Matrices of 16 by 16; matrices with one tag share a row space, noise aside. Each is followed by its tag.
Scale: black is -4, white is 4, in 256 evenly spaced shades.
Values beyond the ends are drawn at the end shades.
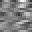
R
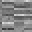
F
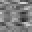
R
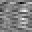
R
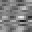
R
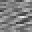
R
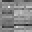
F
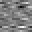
R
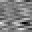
R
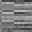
F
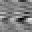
R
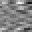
R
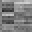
F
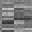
F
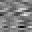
R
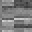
F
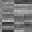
F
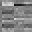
F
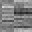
F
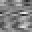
R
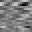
R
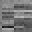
F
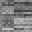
F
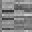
F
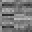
F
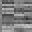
F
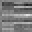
F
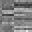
F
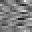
R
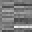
F
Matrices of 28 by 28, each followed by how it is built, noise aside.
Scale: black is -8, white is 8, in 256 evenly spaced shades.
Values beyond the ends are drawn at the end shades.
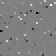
sparse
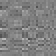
low rank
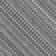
Toeplitz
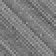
Toeplitz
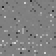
sparse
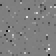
sparse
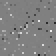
sparse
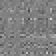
low rank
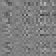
low rank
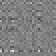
low rank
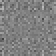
low rank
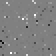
sparse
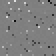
sparse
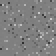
sparse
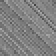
Toeplitz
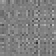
low rank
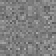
low rank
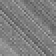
Toeplitz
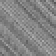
Toeplitz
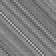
Toeplitz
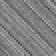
Toeplitz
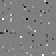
sparse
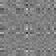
low rank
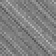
Toeplitz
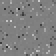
sparse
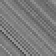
Toeplitz
